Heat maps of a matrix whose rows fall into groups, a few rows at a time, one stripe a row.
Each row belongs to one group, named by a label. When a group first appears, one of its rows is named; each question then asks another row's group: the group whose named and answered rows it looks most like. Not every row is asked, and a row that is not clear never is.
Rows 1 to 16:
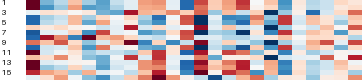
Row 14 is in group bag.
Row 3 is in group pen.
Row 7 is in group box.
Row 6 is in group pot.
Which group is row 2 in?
bag
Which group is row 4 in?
box
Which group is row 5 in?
box
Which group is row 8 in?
box
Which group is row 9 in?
pot
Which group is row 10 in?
box
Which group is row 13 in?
bag
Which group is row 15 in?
bag
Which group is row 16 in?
pen
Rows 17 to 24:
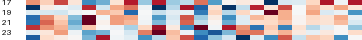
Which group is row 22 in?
bag
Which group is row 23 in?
pen
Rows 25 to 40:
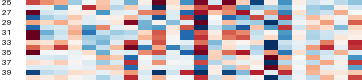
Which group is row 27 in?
bag
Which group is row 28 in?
box
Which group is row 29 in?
pot
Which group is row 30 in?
box
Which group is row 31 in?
bag
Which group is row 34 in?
pot
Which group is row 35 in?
bag
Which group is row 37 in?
pot
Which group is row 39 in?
box
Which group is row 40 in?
pot
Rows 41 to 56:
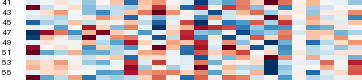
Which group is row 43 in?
pen
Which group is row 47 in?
box
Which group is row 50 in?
bag
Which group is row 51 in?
bag
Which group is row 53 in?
pot
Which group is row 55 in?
pen
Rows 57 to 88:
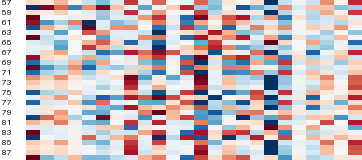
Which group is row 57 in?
pot
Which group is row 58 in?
box
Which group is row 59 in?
pot
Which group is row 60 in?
bag
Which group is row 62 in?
box
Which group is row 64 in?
bag
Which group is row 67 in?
pen
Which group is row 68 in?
bag
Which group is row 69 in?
box
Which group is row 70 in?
bag
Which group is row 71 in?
box
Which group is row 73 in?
pot
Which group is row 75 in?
box
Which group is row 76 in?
pen
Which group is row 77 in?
box
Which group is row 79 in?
pen
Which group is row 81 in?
pot
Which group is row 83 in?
bag
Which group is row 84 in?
box
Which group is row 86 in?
pot
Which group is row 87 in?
pot
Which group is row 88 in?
bag
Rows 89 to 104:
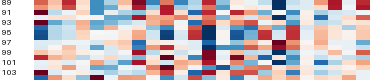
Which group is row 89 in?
pot
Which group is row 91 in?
bag
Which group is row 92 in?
pen
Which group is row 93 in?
bag
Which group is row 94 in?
box
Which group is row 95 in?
box
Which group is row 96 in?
box
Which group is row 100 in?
bag
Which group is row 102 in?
pen
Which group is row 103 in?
bag
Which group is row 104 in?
box
